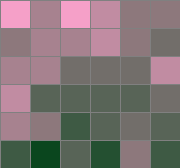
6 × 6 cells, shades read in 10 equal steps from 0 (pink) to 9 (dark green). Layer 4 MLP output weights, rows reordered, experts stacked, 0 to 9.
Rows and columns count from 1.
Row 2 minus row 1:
4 0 3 0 0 1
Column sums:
19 28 27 29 28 29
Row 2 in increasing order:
2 3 3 4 4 5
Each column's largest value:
7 9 7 8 6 7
